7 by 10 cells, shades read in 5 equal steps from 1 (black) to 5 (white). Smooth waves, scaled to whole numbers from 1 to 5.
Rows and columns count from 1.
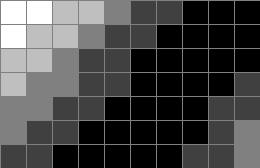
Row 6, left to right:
3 2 2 1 1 1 1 1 2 3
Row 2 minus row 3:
1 0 1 1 0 1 0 0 0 0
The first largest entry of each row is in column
1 1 1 1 1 1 10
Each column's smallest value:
2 2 1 1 1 1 1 1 1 1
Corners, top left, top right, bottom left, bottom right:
5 1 2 3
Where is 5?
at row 1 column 1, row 1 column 2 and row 2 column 1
